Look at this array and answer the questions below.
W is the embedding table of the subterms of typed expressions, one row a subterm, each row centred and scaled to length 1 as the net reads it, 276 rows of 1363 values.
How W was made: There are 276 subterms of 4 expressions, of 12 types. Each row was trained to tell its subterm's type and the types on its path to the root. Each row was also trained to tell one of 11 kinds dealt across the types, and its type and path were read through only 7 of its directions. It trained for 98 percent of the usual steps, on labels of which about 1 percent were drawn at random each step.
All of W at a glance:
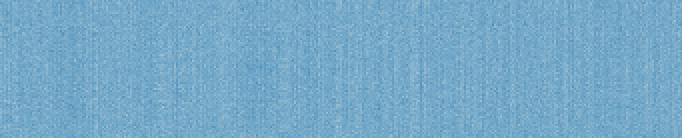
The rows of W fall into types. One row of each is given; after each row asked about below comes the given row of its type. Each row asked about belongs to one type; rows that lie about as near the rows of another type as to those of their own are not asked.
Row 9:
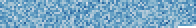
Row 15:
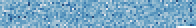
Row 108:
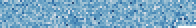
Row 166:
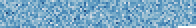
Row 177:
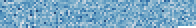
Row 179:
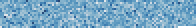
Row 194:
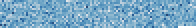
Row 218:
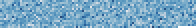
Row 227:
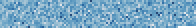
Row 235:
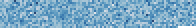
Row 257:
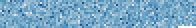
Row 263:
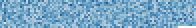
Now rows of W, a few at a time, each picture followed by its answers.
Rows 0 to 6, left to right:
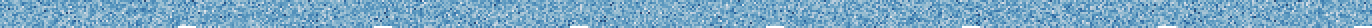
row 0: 257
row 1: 15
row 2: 263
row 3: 257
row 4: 235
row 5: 235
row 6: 179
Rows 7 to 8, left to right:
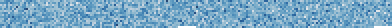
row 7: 15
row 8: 235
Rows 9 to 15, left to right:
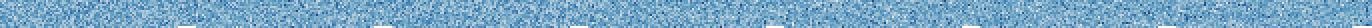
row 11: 179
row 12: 166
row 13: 263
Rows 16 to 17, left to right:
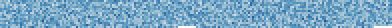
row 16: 218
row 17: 108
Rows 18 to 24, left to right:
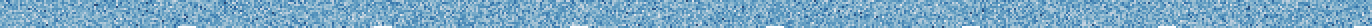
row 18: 257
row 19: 9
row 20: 263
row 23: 263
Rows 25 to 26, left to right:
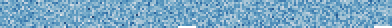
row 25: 218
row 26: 166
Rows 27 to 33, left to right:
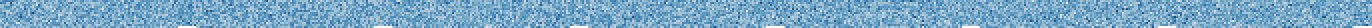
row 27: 177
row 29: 179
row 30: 15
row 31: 194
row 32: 9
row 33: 177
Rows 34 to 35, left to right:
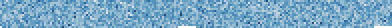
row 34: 179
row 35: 263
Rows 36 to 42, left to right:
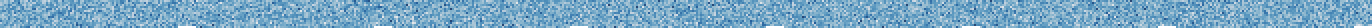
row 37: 15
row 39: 227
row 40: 227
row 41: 194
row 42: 263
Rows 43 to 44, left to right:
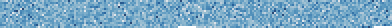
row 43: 263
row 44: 227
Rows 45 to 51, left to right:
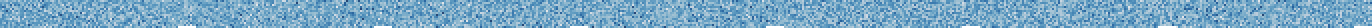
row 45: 263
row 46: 179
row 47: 177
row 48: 257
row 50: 257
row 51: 194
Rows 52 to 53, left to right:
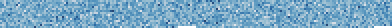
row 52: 108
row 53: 218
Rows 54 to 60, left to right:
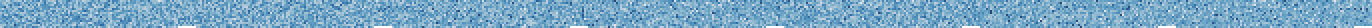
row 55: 227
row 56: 218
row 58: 218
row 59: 194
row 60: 179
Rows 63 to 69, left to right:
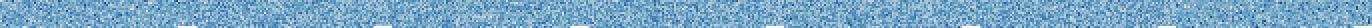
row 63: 9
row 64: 166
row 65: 194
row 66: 166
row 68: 263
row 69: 108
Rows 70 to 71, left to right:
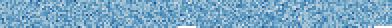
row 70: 227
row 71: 235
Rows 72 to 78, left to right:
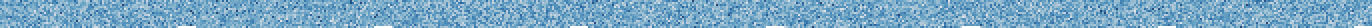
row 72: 227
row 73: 194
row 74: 218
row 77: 177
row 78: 263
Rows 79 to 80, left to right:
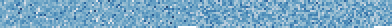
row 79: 179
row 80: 235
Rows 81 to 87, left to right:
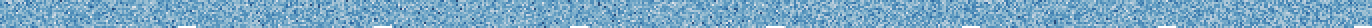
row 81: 9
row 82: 15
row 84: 194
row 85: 179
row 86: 9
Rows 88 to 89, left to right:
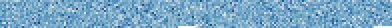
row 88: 263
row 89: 227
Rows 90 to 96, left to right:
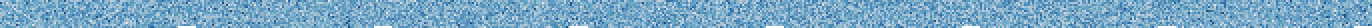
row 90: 9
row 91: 194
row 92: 9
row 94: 263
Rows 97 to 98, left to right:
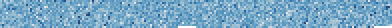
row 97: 194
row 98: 218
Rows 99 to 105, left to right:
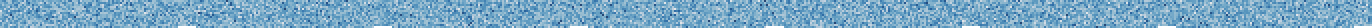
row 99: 235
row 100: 15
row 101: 108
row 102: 108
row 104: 263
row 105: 166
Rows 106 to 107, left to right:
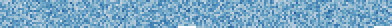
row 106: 166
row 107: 179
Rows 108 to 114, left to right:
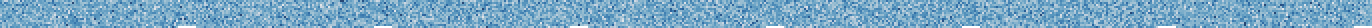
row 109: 179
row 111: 9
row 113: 9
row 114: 108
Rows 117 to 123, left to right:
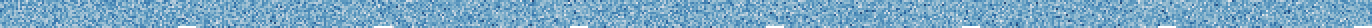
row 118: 227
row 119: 166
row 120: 166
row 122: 257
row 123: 166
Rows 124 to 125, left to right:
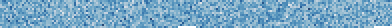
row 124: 179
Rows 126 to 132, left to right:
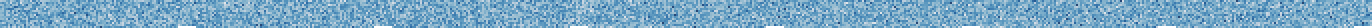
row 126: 263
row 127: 263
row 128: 218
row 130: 177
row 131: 227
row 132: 177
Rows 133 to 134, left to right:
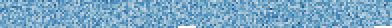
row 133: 218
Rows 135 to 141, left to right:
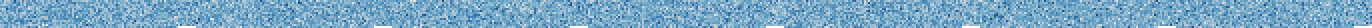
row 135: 235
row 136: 9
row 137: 9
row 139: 166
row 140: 9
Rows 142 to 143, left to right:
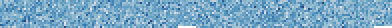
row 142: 194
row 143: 9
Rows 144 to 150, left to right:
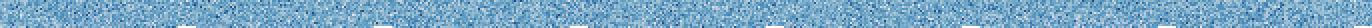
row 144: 227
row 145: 108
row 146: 235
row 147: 108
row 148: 108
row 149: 194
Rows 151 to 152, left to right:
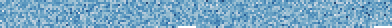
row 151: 108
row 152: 15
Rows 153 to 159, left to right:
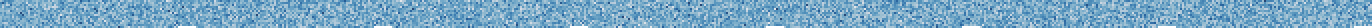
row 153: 177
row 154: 218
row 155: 235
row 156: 227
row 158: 235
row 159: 9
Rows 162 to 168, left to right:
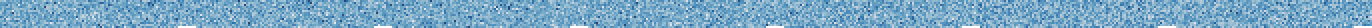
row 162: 263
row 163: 179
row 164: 257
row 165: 257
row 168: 227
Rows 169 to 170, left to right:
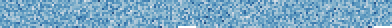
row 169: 218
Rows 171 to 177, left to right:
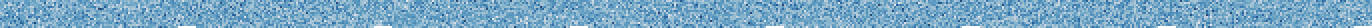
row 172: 263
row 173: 9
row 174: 108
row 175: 227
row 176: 177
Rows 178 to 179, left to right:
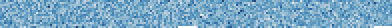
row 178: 177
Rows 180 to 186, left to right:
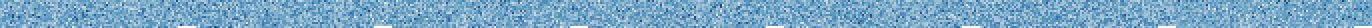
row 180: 15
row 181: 235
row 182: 179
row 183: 9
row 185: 166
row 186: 179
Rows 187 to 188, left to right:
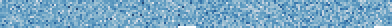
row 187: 194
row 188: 263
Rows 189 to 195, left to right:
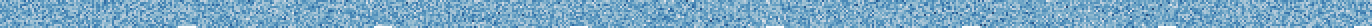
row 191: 177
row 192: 166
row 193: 218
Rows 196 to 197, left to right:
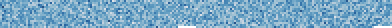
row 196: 263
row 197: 227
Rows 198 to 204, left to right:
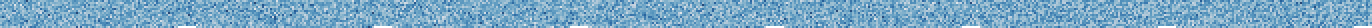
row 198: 179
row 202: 227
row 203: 177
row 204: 177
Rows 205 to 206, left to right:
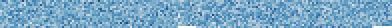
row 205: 235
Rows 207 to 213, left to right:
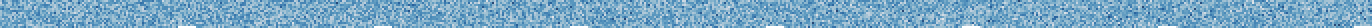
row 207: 218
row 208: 263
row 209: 263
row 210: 235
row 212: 179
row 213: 166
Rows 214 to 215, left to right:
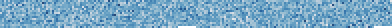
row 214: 179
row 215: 227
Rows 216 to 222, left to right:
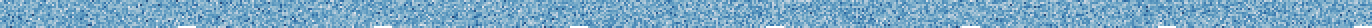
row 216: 9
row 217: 9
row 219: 218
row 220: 166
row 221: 218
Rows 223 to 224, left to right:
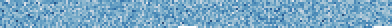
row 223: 179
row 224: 166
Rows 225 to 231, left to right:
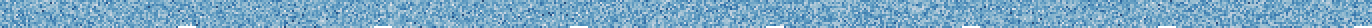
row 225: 263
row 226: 177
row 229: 15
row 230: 194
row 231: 9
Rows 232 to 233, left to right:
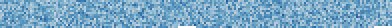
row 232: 15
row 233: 15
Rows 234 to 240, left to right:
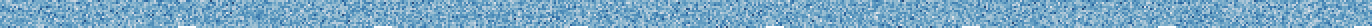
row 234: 218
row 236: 15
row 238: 108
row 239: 194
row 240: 218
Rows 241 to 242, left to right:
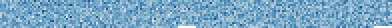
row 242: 177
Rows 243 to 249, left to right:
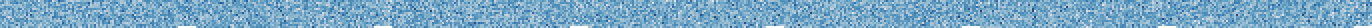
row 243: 179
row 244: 194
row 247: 227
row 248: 179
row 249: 177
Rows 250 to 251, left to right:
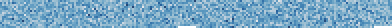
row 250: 9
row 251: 166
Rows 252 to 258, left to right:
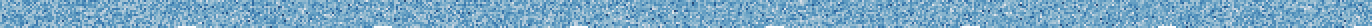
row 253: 166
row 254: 108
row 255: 108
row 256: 177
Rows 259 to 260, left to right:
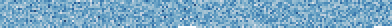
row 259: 179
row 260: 227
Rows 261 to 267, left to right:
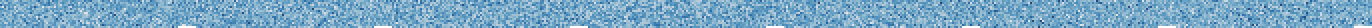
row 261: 257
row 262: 194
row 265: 218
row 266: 166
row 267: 108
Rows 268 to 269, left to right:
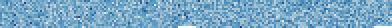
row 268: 257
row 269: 257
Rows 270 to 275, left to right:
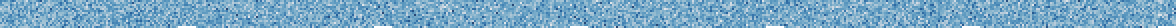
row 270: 227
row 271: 218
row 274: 194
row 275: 179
